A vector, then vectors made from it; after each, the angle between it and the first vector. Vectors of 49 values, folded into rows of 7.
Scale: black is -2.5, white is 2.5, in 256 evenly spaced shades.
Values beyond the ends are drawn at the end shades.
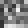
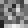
nearly parallel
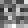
nearly parallel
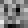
nearly opposite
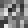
partly aligned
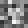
orthogonal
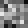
partly opposed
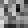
nearly opposite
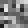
partly aligned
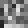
nearly parallel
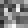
nearly parallel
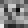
nearly opposite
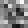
partly opposed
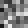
partly aligned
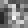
orthogonal
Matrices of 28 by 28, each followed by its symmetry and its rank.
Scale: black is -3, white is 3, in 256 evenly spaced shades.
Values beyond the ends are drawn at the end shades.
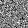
antisymmetric, full rank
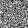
antisymmetric, full rank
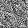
antisymmetric, full rank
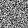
antisymmetric, full rank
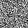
antisymmetric, full rank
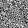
antisymmetric, full rank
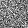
symmetric, full rank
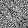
symmetric, full rank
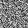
antisymmetric, full rank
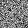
symmetric, full rank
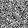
antisymmetric, full rank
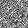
symmetric, full rank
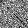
symmetric, full rank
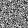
antisymmetric, full rank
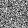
antisymmetric, full rank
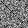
symmetric, full rank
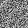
symmetric, full rank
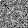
symmetric, full rank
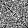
symmetric, full rank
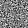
antisymmetric, full rank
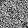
symmetric, full rank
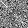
symmetric, full rank
